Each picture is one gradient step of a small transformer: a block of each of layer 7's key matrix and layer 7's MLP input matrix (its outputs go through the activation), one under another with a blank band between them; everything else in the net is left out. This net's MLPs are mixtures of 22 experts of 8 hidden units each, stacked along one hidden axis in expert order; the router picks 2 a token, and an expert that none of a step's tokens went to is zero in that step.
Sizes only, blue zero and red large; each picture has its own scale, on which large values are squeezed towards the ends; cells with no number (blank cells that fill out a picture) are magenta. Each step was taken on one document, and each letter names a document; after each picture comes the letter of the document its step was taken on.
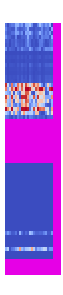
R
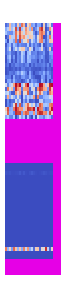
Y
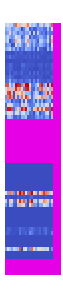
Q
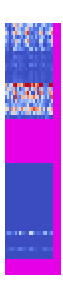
R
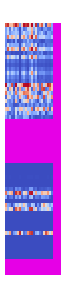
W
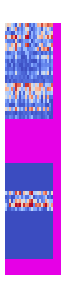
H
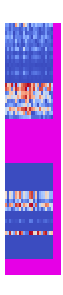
W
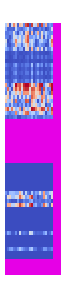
R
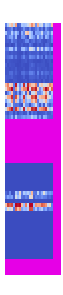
H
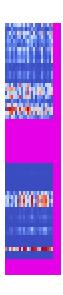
Y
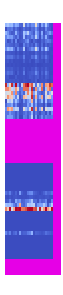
H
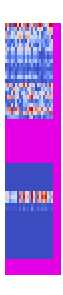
Y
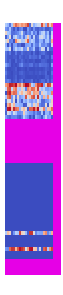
Q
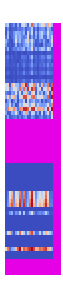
Q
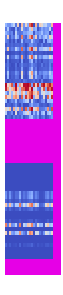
W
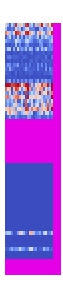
Q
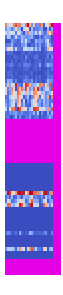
R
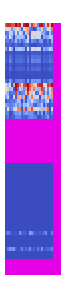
R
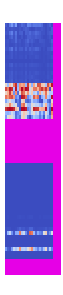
Q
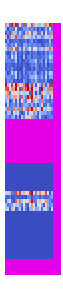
H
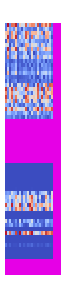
W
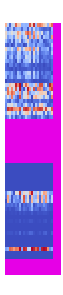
Y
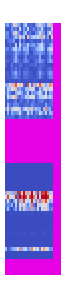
Y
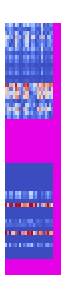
W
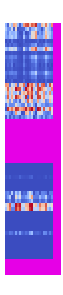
H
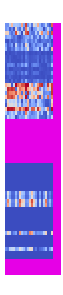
Q
